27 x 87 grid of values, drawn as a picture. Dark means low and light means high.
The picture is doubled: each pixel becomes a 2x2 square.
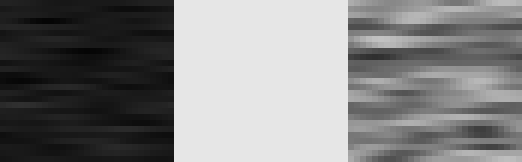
The table splits into one row of 3 panels. Panel 1,1: very low, streaked across, faint in contrast. Panel 1,2: very high, flat. Panel 1,3: middling, streaked across, strong in contrast.
